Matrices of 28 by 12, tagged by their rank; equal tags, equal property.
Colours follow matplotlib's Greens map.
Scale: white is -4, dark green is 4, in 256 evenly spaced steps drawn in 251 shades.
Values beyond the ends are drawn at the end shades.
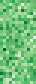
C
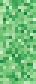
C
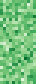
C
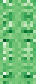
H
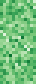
C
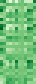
H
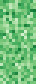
C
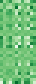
H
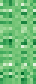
H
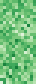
C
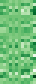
H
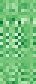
H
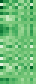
H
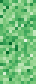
C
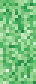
C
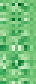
H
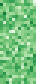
C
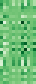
H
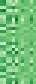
H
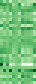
H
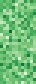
C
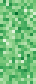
C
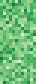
C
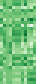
H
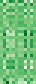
H
